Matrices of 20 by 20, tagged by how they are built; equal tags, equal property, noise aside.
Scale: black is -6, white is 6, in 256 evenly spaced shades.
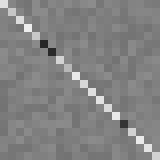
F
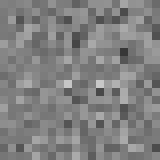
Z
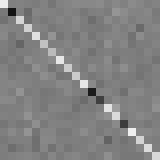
F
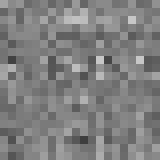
Z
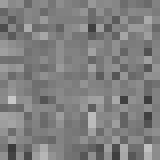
Z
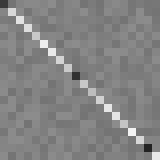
F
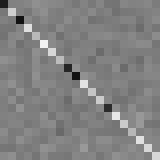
F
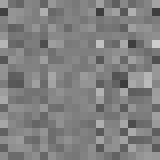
Z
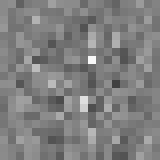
Z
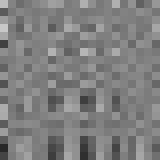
Z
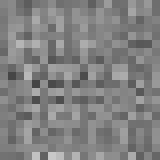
Z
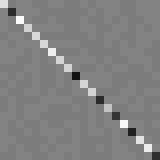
F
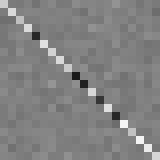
F
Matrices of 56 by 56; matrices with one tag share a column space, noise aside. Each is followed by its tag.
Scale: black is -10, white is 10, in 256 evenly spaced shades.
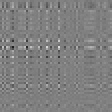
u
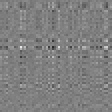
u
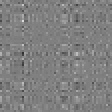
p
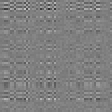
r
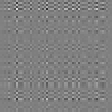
r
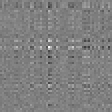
u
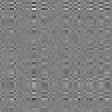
r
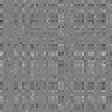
p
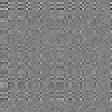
r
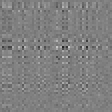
u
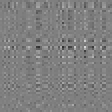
u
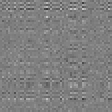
r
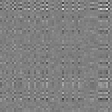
r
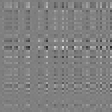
u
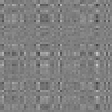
p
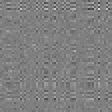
r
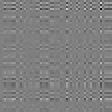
r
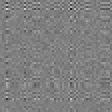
r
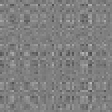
p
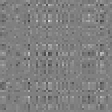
p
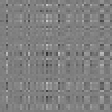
p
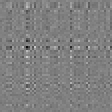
u
